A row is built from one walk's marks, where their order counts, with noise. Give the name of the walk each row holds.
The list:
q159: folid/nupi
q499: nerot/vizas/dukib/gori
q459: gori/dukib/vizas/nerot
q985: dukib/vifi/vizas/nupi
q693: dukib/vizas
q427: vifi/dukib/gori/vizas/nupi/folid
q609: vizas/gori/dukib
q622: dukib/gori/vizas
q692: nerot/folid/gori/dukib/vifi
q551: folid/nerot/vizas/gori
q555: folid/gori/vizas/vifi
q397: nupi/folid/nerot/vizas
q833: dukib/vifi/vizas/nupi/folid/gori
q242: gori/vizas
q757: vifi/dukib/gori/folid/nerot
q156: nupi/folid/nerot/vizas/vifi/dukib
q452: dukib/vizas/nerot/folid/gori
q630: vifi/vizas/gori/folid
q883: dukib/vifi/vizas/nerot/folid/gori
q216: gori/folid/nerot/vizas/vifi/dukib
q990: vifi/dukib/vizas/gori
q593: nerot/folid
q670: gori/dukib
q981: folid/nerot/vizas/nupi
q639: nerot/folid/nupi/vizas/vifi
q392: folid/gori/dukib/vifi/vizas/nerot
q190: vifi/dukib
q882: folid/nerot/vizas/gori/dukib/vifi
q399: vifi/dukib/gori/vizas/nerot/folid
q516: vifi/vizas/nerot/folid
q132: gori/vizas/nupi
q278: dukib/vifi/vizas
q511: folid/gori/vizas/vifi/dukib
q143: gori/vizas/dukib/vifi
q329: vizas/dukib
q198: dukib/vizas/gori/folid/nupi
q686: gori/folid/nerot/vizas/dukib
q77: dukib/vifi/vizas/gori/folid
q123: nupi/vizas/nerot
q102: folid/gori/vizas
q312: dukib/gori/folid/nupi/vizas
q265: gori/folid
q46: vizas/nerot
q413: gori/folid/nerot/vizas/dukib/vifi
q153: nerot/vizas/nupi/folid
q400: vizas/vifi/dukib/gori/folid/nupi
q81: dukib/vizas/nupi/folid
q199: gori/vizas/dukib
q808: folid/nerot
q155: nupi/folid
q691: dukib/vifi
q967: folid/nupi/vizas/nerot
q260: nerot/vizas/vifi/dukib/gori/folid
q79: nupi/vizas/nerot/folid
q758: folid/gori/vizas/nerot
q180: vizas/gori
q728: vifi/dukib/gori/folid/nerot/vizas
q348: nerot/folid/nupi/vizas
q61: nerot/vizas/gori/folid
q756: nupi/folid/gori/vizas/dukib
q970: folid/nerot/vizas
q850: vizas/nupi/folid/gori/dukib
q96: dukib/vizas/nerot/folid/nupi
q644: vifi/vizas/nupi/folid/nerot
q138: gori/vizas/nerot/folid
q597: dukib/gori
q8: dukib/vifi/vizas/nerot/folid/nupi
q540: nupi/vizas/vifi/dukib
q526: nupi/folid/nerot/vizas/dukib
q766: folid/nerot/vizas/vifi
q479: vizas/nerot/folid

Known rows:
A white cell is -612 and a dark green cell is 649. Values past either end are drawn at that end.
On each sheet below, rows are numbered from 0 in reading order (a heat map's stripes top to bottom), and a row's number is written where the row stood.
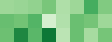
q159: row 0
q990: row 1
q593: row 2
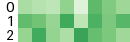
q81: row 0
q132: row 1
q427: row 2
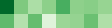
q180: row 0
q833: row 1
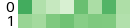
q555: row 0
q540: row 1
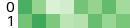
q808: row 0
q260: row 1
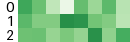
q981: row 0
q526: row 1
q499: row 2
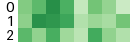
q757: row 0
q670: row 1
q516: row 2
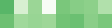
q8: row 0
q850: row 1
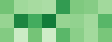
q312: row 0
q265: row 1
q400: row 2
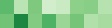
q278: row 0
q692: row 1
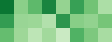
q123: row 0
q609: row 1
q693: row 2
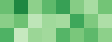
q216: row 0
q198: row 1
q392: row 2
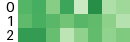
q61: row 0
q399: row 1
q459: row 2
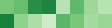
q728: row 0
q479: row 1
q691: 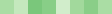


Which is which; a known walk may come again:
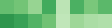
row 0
q132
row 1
q329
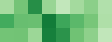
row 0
q190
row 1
q397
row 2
q756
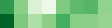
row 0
q551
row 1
q180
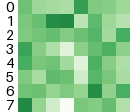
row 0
q312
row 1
q728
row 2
q199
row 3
q967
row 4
q452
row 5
q644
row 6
q499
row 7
q970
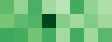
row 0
q516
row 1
q155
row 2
q242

